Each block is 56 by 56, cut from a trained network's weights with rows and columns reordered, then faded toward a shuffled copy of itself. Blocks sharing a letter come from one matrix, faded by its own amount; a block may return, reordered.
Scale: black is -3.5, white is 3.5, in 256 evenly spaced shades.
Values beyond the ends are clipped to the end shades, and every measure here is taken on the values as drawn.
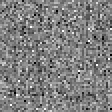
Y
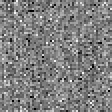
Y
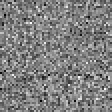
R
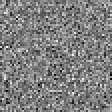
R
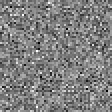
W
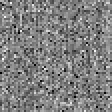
Y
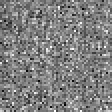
Y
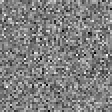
R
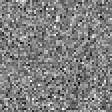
W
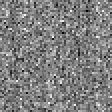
Y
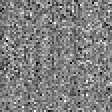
Y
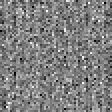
Y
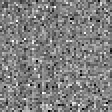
Y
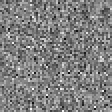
W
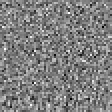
R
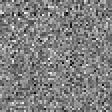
R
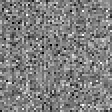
Y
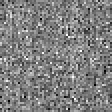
Y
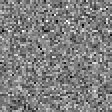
W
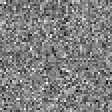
R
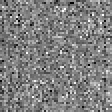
Y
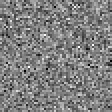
R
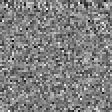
W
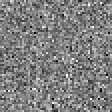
R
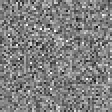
W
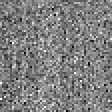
Y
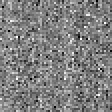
Y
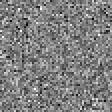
W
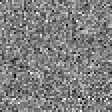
W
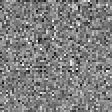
R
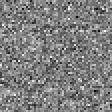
W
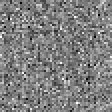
Y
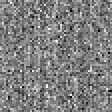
Y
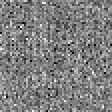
Y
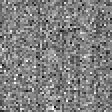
Y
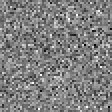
W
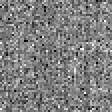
Y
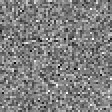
W
